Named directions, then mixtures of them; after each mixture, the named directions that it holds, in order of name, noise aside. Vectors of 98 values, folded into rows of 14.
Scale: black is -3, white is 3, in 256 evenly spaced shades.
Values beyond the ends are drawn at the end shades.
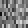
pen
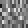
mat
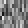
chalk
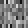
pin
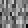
chalk, mat, pen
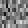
mat, pen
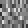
mat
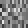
mat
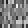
mat, pen, pin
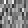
chalk, mat, pin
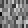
mat, pen, pin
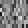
mat, pen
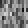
chalk, pen, pin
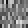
chalk, pen, pin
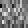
mat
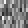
chalk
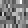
pen, pin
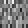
chalk, mat, pin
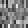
pen, pin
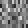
mat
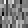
chalk, pin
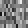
pen, pin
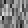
chalk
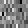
chalk, pen, pin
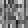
pin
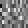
mat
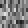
chalk, mat, pen
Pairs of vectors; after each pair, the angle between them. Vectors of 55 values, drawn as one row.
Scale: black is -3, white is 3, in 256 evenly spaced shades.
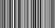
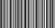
orthogonal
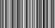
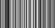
orthogonal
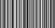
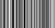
partly aligned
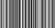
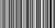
partly opposed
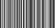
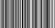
nearly opposite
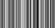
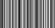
partly aligned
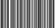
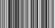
partly opposed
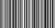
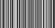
partly opposed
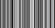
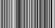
orthogonal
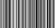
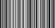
partly aligned
